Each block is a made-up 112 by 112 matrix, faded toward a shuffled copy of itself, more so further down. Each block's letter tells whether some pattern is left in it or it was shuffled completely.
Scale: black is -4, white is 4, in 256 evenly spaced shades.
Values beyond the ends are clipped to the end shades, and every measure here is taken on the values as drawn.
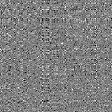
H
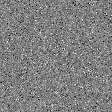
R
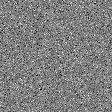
R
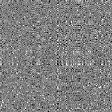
H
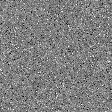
R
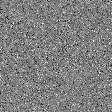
R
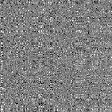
H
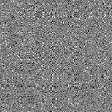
H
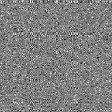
H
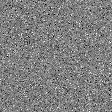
R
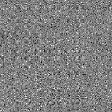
H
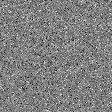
R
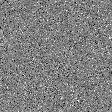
R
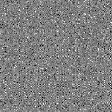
H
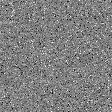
R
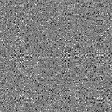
H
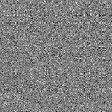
H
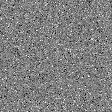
R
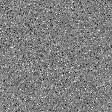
R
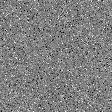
R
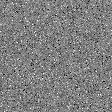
R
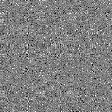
H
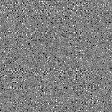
H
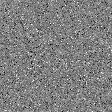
R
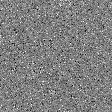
R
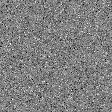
R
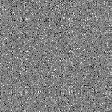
H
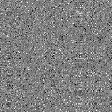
H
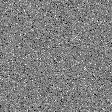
R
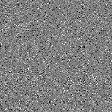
H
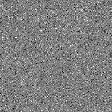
H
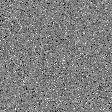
R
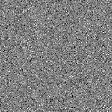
H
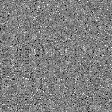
H
